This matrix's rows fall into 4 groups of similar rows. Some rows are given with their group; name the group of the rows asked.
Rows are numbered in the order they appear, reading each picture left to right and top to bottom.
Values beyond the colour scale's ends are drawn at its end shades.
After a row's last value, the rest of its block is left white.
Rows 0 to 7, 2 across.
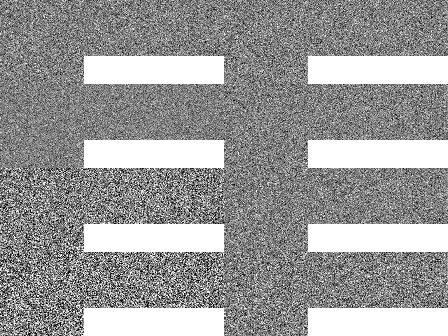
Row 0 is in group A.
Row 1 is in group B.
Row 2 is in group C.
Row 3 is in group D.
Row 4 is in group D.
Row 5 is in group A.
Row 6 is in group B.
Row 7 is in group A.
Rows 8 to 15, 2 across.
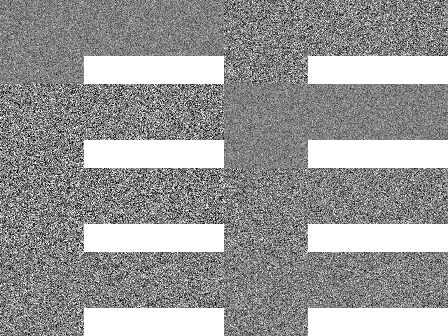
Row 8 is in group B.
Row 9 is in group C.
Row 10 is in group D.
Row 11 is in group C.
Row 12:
C
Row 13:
B
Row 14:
A
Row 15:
A
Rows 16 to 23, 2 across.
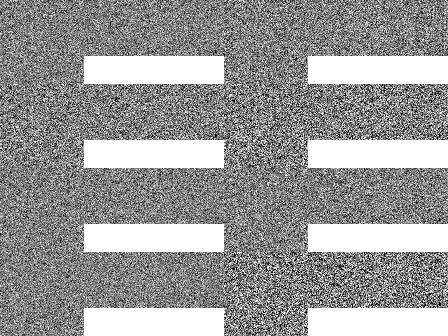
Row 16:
A
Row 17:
D
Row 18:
A
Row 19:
A
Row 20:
C
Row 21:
A
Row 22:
D
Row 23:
A
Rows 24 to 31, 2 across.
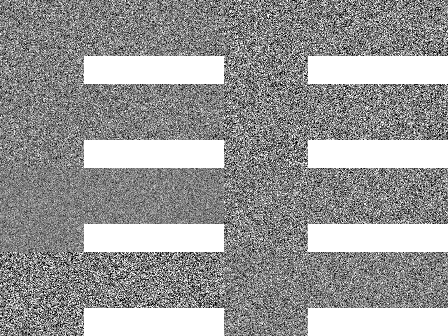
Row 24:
C
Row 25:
A
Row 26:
A
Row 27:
D
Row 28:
C
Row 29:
B
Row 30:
A
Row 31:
B
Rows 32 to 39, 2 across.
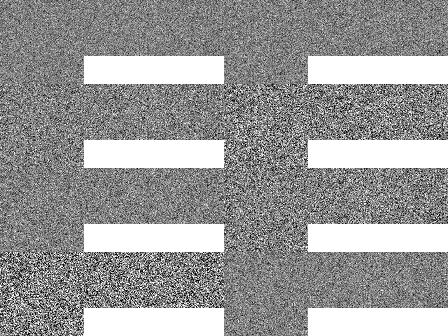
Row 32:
D
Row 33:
A
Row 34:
D
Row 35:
A
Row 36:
B
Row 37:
D
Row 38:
B
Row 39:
D
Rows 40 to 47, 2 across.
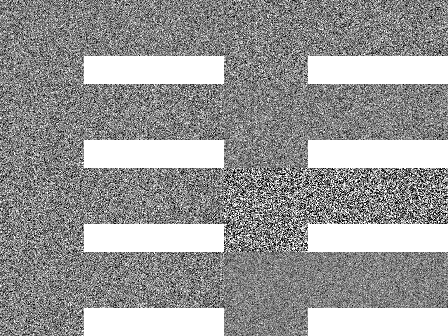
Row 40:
B
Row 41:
A
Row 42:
D
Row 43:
A
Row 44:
D
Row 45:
C
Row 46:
D
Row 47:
D
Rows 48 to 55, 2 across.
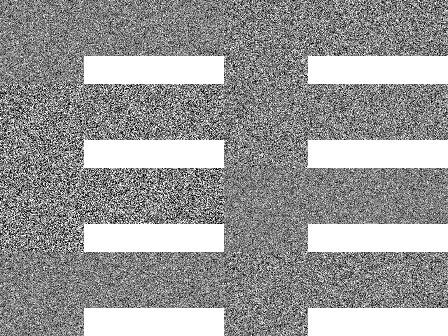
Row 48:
A
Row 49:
C
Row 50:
B
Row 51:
B
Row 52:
C
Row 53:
C
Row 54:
A
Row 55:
A
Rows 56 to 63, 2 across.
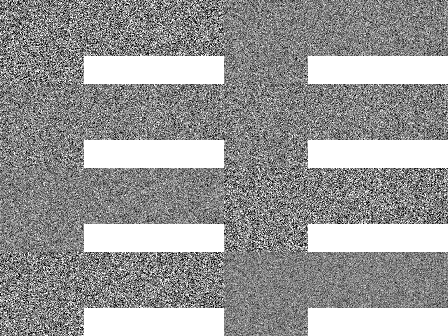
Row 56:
B
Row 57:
D
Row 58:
D
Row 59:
D
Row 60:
A
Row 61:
D
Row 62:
C
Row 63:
D
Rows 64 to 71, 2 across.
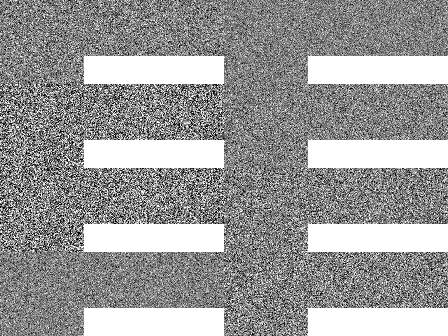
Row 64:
A
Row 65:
B
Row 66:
D
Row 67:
B
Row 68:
D
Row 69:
C
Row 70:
C
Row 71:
B
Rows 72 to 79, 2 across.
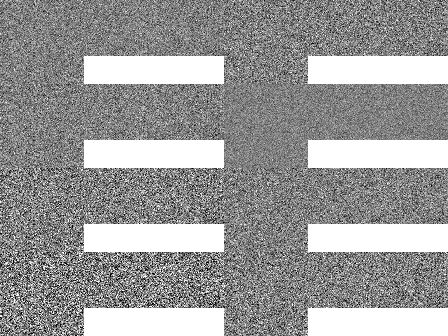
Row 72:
D
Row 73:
C
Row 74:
D
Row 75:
C
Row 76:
D
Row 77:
A
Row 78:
A
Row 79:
D
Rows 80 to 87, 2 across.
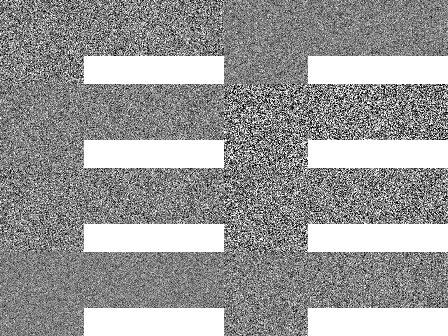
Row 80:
D
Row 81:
A
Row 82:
B
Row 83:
C
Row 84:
B
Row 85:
B
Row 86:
C
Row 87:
D
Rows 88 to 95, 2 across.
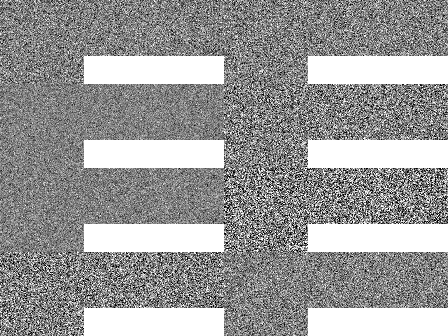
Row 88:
D
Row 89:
B
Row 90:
D
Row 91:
C
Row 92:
A
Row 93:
D
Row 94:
C
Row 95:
B
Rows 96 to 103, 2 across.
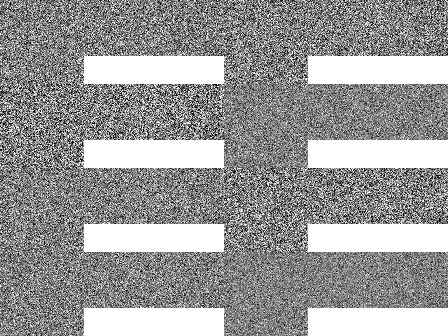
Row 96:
C
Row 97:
D
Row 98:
D
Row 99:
B
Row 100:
D
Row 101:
A
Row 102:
B
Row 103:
D
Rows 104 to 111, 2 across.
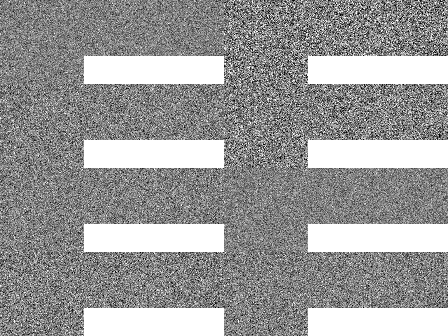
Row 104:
C
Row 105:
C
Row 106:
B
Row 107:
A
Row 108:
D
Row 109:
B
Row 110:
D
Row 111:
D
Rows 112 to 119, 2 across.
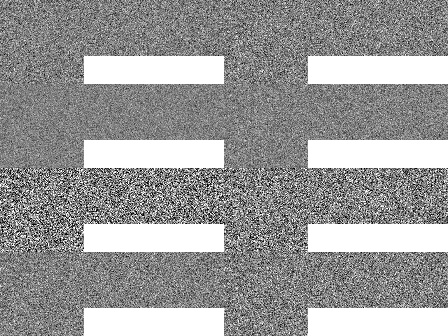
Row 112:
D
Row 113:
B
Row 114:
B
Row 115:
A
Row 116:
B
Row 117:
D
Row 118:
B
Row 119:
B
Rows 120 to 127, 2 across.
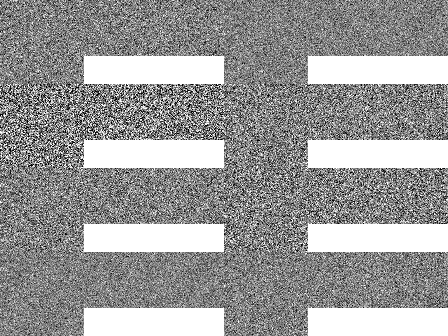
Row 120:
A
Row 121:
B
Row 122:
C
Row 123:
D
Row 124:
B
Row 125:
C
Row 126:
B
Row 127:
D
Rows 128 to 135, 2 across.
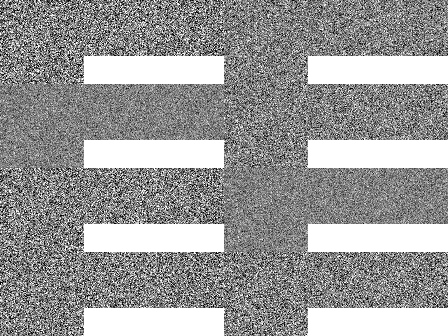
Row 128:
D
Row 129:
A
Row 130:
B
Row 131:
B
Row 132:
D
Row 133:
B
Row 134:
C
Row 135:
B
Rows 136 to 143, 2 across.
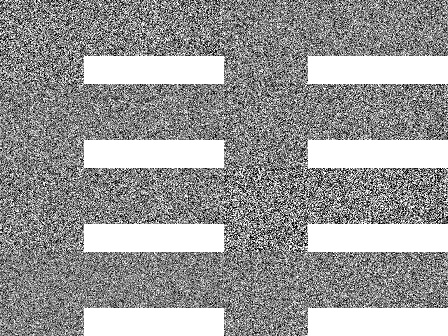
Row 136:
D
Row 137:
B
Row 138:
A
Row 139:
D
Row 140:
A
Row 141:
D
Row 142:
D
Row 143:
C
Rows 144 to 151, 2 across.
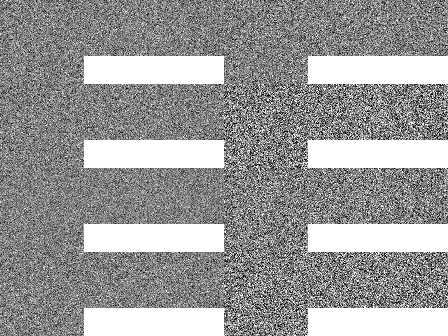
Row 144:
D
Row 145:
C
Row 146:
C
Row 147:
D
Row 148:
D
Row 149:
D
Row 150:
A
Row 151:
B
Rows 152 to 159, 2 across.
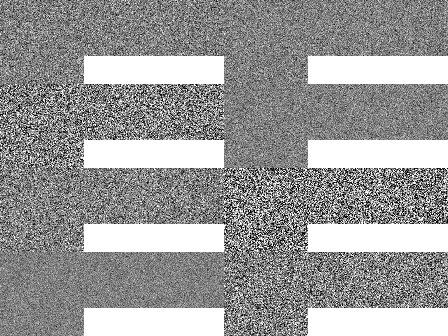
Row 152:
C
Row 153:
D
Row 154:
C
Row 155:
B
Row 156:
D
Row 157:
D
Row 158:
B
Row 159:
B
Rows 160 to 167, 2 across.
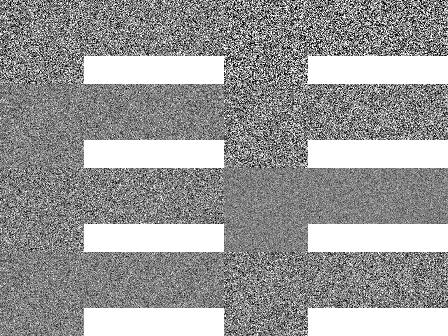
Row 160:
B
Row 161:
C
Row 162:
B
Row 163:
B
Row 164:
C
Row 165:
C
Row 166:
B
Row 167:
D
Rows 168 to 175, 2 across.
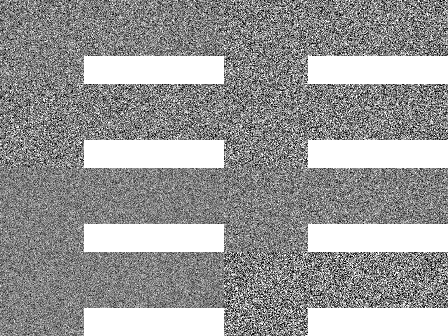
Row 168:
C
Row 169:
C
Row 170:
A
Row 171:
C
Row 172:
C
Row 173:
C
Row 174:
D
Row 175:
B
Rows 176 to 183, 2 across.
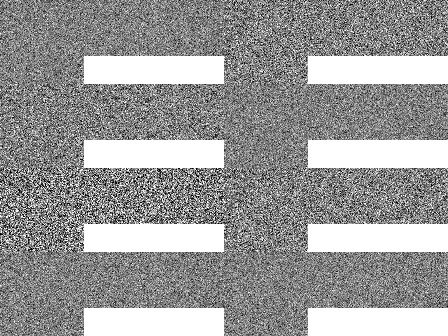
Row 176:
D
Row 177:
B
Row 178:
A
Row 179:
C
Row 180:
C
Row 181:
B
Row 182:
D
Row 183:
D
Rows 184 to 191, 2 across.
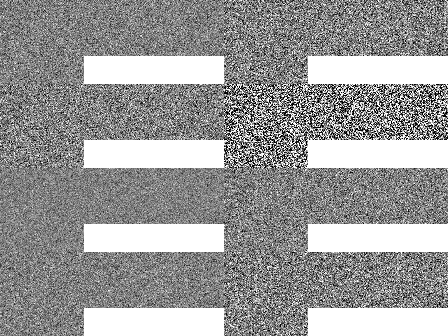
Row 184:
B
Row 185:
D
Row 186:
B
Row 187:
B
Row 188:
A
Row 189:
B
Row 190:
A
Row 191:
A
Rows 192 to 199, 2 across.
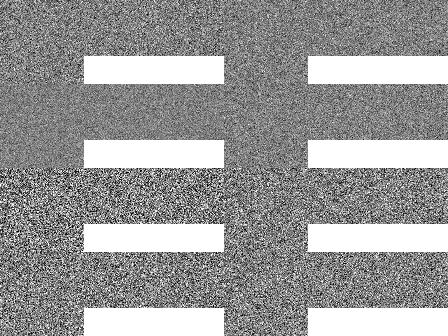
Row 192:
D
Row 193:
A
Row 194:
C
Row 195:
D
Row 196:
B
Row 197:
A
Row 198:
C
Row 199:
B
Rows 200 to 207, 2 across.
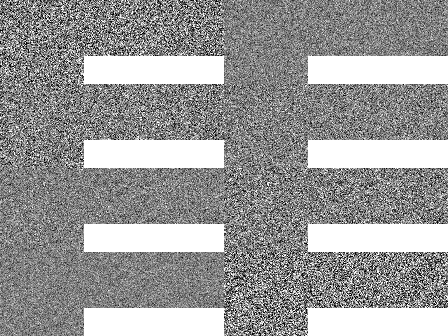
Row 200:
C
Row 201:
C
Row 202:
D
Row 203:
B
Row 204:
A
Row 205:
A
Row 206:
A
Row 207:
B
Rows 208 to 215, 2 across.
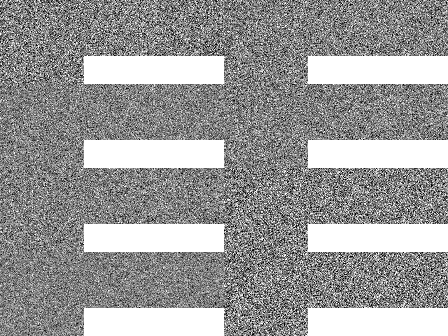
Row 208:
D
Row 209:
B
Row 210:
B
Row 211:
A
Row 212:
A
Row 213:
B
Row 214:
A
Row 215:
B
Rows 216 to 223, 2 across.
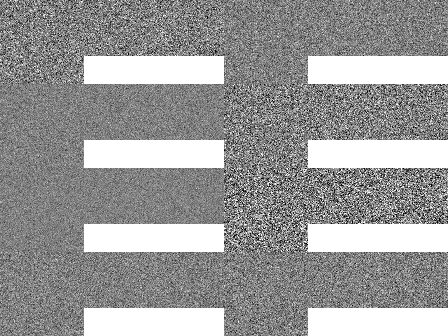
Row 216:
A
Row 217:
C
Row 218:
B
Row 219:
C
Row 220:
D
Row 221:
A
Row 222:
D
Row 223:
D
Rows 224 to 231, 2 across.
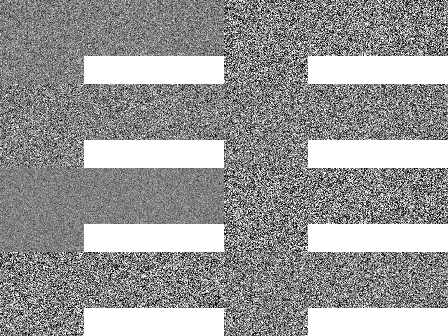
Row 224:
C
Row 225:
D
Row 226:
A
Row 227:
C
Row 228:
D
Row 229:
D
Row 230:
A
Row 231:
C
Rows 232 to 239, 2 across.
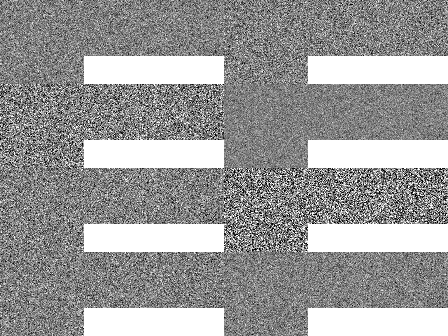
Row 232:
A
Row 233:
B
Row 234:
D
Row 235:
A
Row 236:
D
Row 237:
C
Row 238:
C
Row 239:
D
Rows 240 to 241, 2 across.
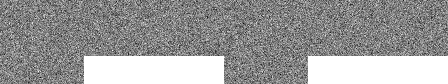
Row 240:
A
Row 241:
B
